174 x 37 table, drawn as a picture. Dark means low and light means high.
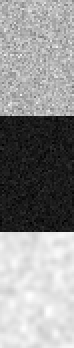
The table splits into 3 rows of 1 panel. Panel 1,1: high, fine-grained. Panel 2,1: very low, fine-grained, faint in contrast. Panel 3,1: very high, blotchy, faint in contrast.
